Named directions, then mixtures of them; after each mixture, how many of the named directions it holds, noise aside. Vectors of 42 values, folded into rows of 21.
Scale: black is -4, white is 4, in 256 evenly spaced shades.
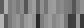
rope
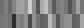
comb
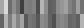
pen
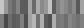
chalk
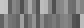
three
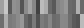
two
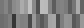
one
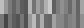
one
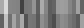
one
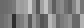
one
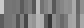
three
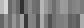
two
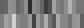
two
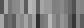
two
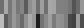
one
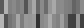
one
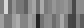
two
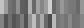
one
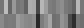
three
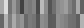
one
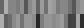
one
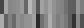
two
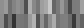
three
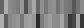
one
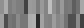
two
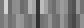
three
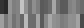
two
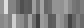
three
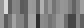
three
